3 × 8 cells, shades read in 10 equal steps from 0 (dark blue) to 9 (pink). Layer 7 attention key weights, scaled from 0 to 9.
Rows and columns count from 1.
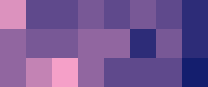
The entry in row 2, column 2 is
4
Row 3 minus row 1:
-3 4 6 1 0 -1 0 -1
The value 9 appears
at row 3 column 3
